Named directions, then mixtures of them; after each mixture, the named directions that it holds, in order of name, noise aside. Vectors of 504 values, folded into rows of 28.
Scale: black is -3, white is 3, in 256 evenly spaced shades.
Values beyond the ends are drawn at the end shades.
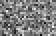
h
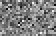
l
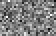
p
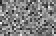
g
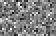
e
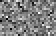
e, p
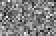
p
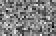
h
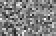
e, h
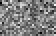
g, l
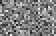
g, h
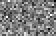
p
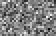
e, p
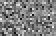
e, h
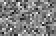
e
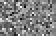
e, h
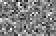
e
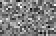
e, l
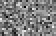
e, h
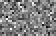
e, p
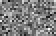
g, p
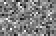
e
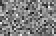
g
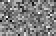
e, p
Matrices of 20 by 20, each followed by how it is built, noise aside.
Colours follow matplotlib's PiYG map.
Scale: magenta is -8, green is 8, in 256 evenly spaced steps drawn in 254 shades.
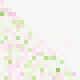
lower triangular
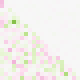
lower triangular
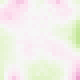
smooth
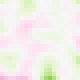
smooth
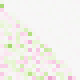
lower triangular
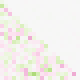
lower triangular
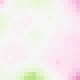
smooth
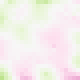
smooth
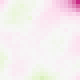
smooth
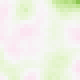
smooth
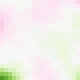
smooth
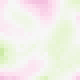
smooth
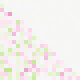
lower triangular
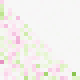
lower triangular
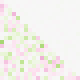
lower triangular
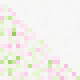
lower triangular
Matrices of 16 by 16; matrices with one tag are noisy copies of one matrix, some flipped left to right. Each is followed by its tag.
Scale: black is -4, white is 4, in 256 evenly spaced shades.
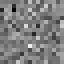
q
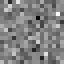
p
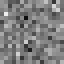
p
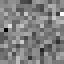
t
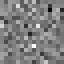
q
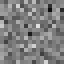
q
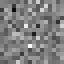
q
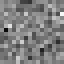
t
